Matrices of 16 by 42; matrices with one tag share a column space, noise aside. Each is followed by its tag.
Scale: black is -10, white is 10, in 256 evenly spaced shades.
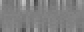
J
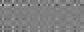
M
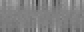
J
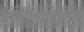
J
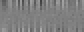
J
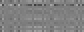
M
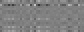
M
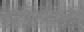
J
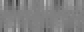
J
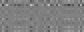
M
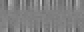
J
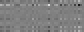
M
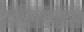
J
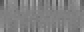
J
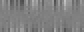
J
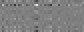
M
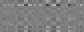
M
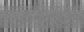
J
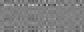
M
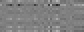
M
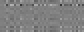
M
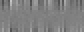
J
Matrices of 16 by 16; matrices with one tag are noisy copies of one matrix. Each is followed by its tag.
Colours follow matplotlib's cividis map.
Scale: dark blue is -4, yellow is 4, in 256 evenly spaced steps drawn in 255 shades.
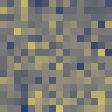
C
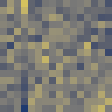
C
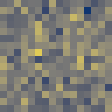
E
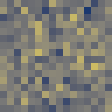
E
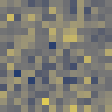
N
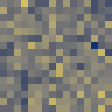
C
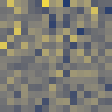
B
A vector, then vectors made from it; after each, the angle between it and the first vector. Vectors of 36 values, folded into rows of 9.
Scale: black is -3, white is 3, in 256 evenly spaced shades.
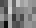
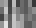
nearly opposite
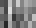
nearly parallel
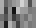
partly aligned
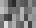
partly opposed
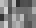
nearly opposite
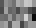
orthogonal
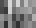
nearly parallel
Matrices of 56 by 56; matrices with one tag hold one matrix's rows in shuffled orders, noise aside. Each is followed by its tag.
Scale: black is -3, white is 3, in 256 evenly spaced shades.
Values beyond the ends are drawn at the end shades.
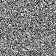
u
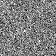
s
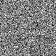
u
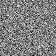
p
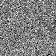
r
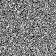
p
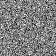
s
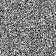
u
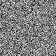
p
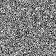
s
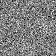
r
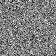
p
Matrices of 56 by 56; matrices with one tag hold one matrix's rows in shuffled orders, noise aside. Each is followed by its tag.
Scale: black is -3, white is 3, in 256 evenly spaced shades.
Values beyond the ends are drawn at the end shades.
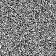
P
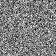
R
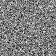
P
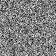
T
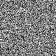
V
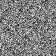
P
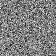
P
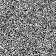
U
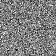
P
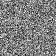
V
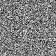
R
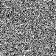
V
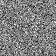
T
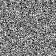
U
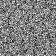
U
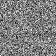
R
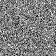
R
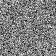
U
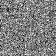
V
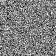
V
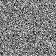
R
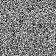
R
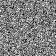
U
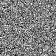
V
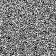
U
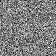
R
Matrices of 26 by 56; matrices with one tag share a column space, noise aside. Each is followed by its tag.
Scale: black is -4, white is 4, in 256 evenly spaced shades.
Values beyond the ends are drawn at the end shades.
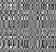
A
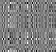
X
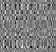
A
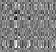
A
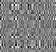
A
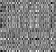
X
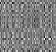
X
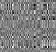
A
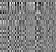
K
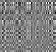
K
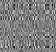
A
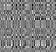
A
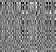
K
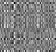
X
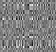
A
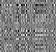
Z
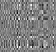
A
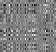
Z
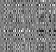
Z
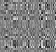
A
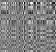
K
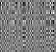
K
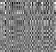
K
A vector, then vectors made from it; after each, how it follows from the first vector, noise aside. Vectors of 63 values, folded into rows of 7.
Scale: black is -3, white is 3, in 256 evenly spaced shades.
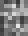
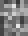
copied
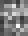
copied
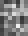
copied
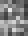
reversed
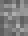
shrunk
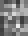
copied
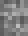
shrunk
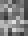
reversed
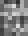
copied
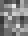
copied
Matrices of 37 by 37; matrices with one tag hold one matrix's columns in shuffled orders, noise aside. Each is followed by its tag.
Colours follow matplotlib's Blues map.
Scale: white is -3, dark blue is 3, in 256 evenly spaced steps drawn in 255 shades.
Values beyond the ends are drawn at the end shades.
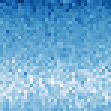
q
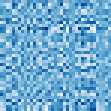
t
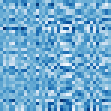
t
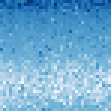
q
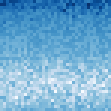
q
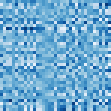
t
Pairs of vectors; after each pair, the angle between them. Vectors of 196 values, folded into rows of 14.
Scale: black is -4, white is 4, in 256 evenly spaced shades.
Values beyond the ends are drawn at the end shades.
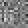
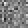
nearly opposite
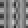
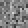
partly aligned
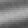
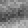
nearly opposite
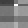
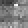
nearly parallel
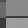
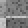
nearly opposite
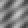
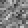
partly opposed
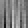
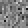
orthogonal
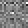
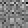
nearly opposite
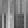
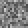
orthogonal
